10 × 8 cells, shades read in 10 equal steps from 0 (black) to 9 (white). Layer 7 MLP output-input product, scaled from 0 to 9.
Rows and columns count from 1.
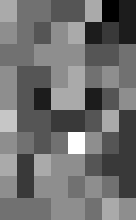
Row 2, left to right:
5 4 3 5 6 1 2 1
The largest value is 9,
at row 7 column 5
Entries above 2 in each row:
6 5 8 8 6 5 7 5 6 8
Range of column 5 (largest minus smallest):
7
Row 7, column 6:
5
